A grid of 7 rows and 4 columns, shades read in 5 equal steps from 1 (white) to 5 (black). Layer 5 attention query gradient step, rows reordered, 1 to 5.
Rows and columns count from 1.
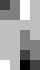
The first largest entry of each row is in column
1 1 1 3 3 3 3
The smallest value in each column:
1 2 1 2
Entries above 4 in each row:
0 0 0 0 0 0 1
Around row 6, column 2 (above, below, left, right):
2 2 2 4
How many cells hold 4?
3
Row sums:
10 9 8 9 10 11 12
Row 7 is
1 2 5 4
